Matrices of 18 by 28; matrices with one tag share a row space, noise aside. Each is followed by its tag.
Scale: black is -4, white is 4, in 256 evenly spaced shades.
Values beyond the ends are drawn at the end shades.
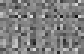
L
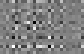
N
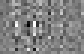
N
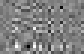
N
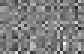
L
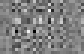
N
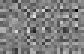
L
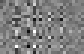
N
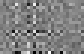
N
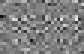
L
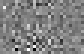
N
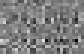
L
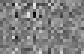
N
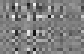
N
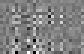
N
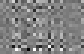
N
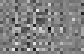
N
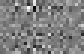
N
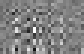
N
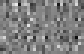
L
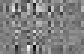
N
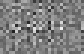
N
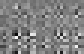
L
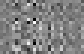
N
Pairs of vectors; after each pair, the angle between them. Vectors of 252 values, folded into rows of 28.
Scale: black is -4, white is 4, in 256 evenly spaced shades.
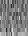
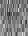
partly aligned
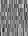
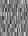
partly aligned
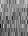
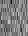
orthogonal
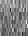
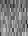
nearly opposite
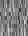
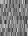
partly opposed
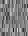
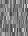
nearly opposite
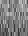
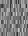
orthogonal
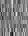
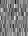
orthogonal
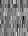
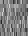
partly opposed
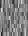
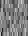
nearly parallel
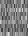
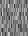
partly aligned
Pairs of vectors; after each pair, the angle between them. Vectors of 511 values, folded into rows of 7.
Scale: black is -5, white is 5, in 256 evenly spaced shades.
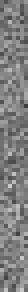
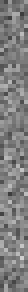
partly aligned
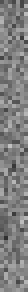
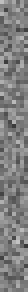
partly opposed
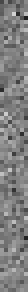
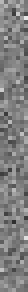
nearly opposite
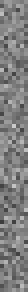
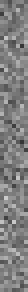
nearly opposite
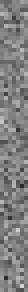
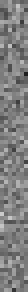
partly opposed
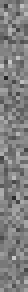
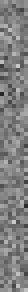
orthogonal
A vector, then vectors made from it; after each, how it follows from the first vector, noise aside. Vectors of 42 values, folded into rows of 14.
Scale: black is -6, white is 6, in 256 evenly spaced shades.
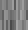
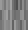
reversed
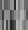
scaled up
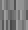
copied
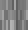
negated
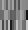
scaled up
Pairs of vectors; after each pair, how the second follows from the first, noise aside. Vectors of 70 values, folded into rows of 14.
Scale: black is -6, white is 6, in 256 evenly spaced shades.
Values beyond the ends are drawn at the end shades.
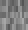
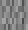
sign-scrambled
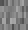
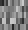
scaled up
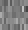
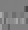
partly zeroed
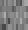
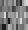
scaled up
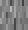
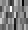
scaled up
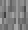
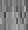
sign-scrambled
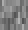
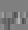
partly zeroed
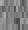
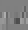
partly zeroed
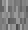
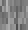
sign-scrambled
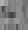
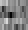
scaled up
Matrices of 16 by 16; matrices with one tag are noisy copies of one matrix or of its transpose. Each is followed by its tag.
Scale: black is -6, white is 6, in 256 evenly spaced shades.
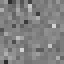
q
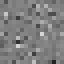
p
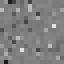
q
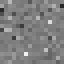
q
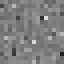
p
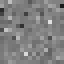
q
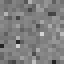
p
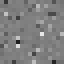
p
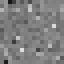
q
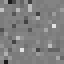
q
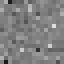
q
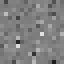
p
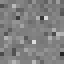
p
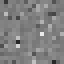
p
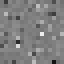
p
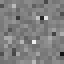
p
